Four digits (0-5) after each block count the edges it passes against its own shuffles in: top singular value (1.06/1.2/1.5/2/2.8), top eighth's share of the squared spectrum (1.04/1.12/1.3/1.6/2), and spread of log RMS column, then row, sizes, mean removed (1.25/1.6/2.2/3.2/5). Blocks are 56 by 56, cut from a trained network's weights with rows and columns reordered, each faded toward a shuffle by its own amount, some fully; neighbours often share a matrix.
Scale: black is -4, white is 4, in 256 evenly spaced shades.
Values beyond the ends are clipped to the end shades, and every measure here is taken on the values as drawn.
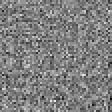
3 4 2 1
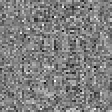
3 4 2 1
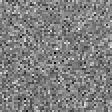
2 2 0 0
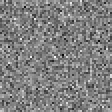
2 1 0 0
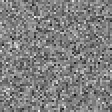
0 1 0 0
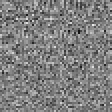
4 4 2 2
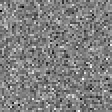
2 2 0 0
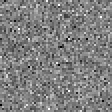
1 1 0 0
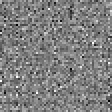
2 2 2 0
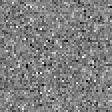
0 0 0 0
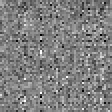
3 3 3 0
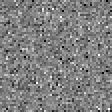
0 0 0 0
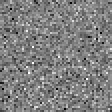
0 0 0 0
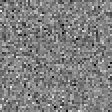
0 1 1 0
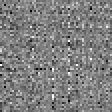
2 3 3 1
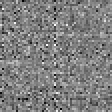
2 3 2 0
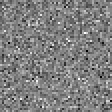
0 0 0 0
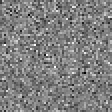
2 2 0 1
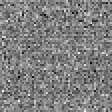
2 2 1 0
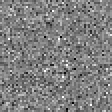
0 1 0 0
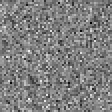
2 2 1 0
